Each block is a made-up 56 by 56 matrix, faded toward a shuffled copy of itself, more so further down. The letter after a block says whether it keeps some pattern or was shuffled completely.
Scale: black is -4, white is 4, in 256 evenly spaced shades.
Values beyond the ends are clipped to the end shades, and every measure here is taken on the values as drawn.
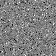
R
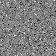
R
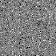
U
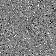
R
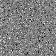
R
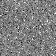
R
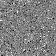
R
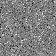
R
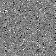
U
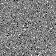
R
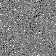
R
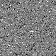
R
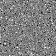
R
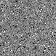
R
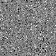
U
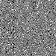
U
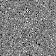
U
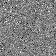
R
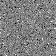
R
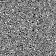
R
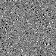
U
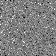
R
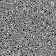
R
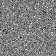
R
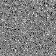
U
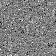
R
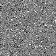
U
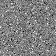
R
